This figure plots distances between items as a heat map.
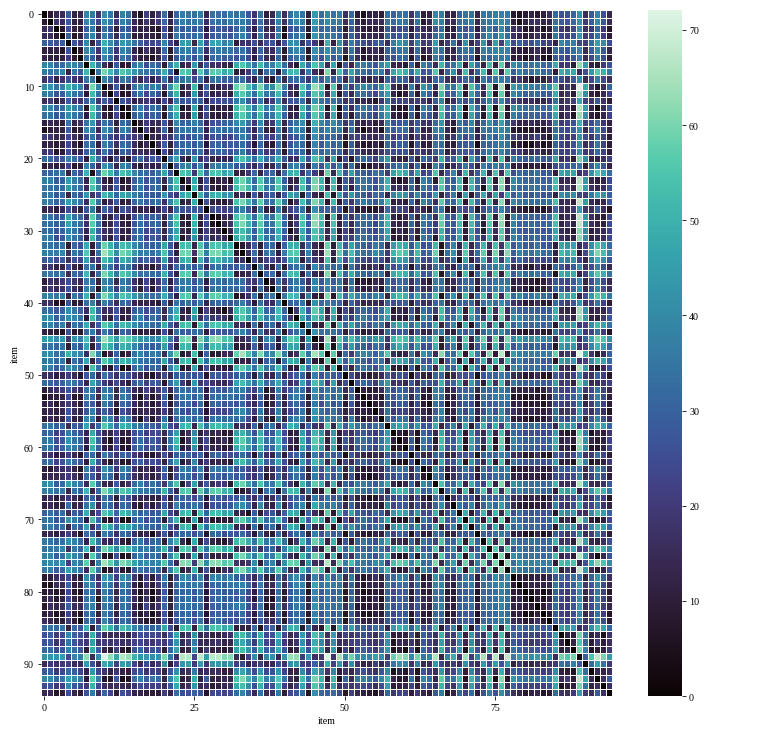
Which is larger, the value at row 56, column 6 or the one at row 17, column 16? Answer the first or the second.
the second
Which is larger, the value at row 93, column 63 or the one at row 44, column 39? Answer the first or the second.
the second
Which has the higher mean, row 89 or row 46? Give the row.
89
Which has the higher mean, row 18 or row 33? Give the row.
33
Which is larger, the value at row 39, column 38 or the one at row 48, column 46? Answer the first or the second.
the first
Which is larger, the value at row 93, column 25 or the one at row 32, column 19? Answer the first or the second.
the first
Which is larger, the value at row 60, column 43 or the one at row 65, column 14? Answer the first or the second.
the first
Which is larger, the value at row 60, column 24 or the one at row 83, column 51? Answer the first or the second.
the second
